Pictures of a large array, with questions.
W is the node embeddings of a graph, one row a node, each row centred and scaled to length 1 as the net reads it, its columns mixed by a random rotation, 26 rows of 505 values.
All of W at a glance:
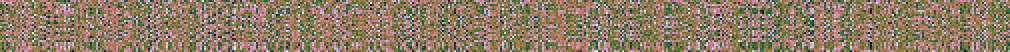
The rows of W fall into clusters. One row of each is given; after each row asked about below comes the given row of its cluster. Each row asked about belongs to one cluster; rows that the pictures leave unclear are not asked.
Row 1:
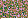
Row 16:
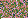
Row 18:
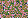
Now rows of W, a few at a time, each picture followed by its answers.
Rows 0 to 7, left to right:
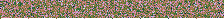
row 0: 16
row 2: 18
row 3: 1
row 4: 18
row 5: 18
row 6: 18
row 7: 1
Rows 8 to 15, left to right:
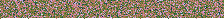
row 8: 16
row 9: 18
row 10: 1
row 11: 16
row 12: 1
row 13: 16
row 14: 18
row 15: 1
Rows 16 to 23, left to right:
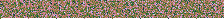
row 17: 1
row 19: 1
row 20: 16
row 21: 18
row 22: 18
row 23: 18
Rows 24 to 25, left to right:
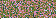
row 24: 18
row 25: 1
